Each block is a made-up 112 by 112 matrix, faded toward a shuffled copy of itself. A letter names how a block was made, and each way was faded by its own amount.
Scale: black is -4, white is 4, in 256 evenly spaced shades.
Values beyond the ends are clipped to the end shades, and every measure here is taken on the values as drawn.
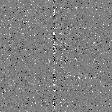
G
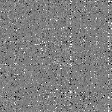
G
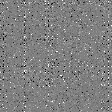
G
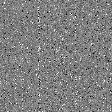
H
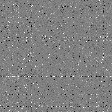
G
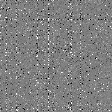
G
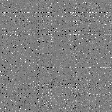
G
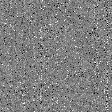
H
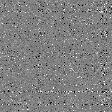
G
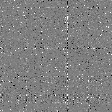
G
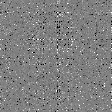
G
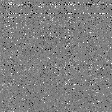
G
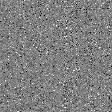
H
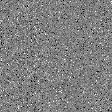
H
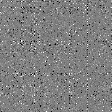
G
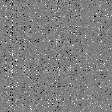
G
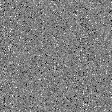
H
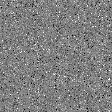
H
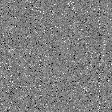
H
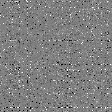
G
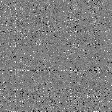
G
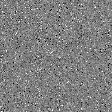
H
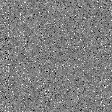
H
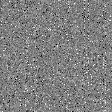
H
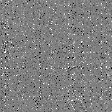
G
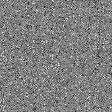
H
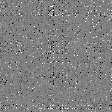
G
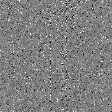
H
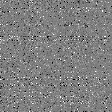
G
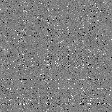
G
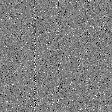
H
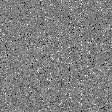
H
